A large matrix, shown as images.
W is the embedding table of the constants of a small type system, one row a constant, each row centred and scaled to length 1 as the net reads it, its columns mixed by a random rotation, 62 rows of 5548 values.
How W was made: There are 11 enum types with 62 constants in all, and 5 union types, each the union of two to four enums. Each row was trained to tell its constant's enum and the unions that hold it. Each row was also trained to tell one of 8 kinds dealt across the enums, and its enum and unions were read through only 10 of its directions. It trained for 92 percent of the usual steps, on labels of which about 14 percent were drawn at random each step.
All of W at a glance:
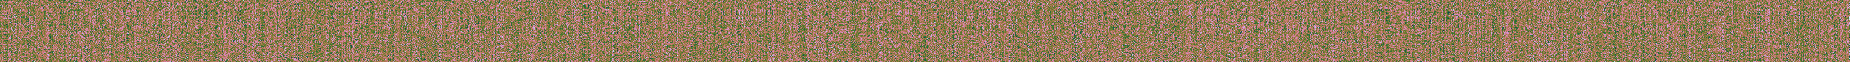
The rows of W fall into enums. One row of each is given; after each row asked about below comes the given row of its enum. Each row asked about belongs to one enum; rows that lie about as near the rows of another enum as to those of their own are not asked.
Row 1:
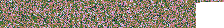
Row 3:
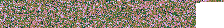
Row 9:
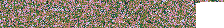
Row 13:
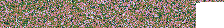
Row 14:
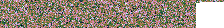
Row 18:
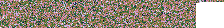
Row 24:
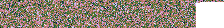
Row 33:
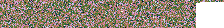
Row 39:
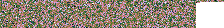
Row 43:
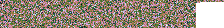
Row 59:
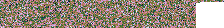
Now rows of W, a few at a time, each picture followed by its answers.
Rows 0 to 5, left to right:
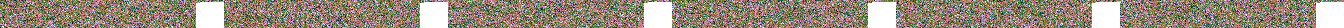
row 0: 13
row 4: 9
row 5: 59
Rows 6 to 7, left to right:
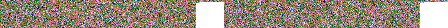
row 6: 13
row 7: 1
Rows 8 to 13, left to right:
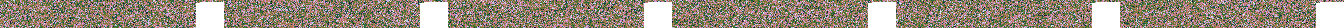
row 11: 14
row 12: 9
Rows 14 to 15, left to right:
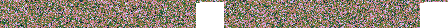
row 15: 24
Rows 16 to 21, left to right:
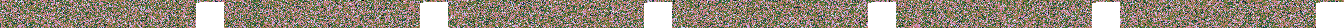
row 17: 39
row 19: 9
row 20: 39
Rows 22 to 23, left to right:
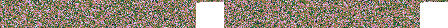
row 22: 13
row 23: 39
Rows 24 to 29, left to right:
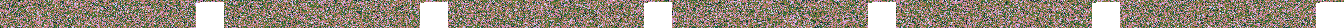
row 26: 3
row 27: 9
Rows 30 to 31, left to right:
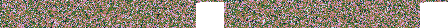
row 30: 39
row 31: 24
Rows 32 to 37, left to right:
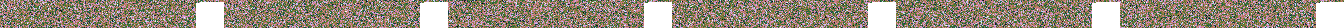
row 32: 33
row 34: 3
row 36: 13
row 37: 59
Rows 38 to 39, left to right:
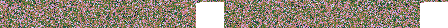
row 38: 3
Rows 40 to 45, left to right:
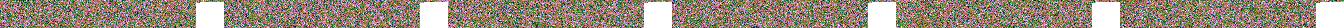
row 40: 3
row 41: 1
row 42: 59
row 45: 13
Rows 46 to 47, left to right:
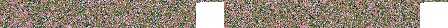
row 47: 59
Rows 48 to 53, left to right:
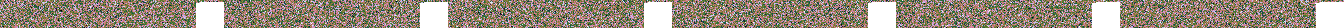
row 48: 33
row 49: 43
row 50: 33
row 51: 39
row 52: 13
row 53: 24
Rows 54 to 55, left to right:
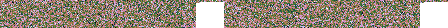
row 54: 33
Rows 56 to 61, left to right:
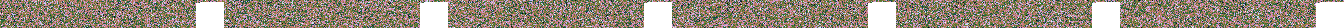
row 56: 24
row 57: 3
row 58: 33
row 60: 39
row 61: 24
